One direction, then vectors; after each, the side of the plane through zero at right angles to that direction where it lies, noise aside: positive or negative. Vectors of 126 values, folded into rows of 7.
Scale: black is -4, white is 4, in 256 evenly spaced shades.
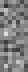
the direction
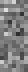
positive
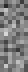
positive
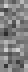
negative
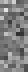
positive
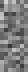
negative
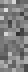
positive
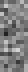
negative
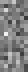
positive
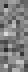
positive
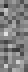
positive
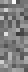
positive
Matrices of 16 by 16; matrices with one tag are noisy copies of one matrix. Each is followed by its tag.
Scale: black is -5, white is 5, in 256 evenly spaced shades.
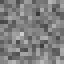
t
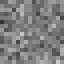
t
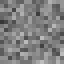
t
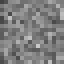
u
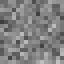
t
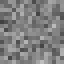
t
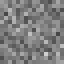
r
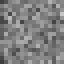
u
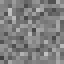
r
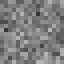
t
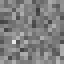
t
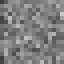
u
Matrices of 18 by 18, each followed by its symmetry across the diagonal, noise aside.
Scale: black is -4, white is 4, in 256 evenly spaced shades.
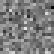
neither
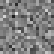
antisymmetric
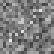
symmetric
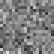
neither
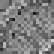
symmetric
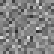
symmetric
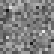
antisymmetric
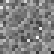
symmetric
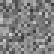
neither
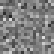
neither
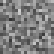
antisymmetric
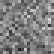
antisymmetric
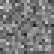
symmetric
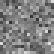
neither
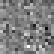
antisymmetric
